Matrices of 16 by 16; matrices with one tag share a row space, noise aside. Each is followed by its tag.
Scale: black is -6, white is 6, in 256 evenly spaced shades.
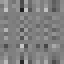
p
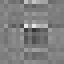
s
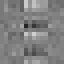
s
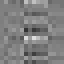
s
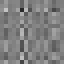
p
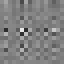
p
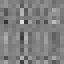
p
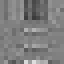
s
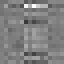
s
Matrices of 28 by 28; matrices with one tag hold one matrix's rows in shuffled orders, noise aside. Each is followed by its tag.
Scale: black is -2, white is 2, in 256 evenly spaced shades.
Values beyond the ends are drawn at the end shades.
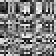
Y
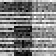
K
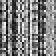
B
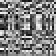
Y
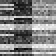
K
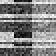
K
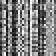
B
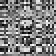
Y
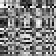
Y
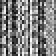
B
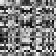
Y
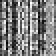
B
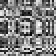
Y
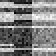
K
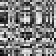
Y
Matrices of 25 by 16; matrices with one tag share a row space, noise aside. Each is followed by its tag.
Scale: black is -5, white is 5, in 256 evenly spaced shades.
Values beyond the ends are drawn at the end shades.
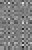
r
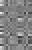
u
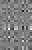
r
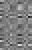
u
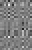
r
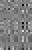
r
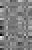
u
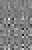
r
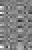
u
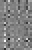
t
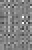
r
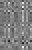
r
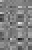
u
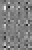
t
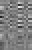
u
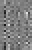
t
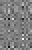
r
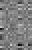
u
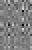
r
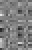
u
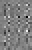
t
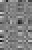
u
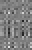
r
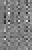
t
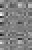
u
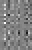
t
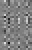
t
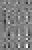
t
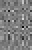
r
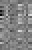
u
